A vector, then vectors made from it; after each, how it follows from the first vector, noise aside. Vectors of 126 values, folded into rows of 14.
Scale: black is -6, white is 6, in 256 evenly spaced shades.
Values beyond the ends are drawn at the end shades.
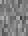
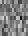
scaled up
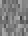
sign-scrambled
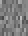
sign-scrambled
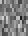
scaled up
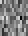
scaled up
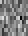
scaled up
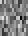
scaled up
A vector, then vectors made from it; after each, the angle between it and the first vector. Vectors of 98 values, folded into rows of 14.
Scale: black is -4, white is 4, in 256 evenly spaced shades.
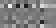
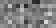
partly aligned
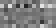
nearly parallel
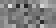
nearly parallel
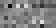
nearly opposite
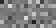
partly aligned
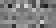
nearly opposite
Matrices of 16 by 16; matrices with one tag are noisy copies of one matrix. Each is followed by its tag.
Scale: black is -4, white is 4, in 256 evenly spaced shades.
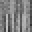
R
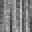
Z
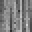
Z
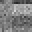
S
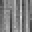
Z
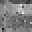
S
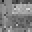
S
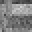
S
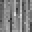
Z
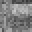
S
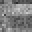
S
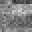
S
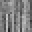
R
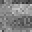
S
